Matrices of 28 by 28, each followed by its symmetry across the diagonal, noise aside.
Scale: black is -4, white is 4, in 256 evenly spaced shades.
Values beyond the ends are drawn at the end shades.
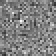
symmetric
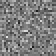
neither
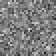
symmetric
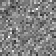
symmetric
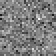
neither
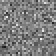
neither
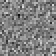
neither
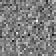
neither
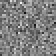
neither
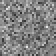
symmetric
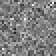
neither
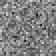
symmetric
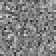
neither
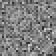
symmetric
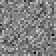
symmetric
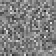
neither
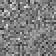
symmetric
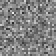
symmetric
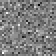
neither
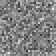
symmetric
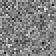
symmetric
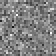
neither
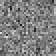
neither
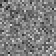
symmetric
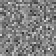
neither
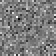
symmetric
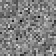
symmetric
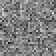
neither
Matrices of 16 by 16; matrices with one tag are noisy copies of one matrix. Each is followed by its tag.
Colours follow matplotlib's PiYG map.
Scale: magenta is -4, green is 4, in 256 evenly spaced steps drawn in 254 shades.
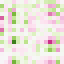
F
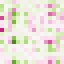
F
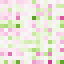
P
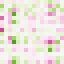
F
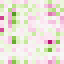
F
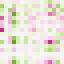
F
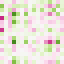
F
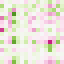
F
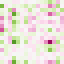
F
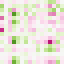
F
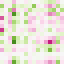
F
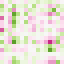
F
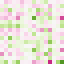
P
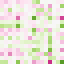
P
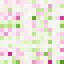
P
